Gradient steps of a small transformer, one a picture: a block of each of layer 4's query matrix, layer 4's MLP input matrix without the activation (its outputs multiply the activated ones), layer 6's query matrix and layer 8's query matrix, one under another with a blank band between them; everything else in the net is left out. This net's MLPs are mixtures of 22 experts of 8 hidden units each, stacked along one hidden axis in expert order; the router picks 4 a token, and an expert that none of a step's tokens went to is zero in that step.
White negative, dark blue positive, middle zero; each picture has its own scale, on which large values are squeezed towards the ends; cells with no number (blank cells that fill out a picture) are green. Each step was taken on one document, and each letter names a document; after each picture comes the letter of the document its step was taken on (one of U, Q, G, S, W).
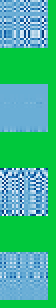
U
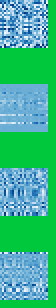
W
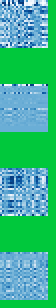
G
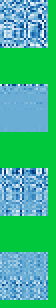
U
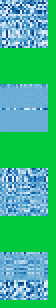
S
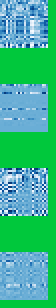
G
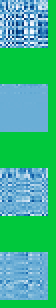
S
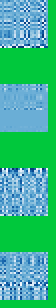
U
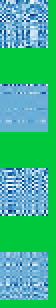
G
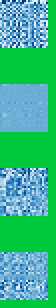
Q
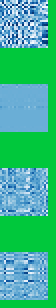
S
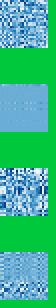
Q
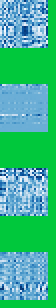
Q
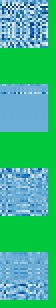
S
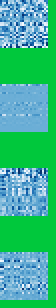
Q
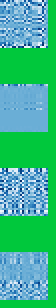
U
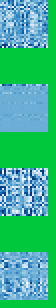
Q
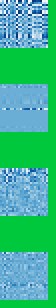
S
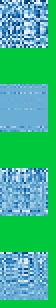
S
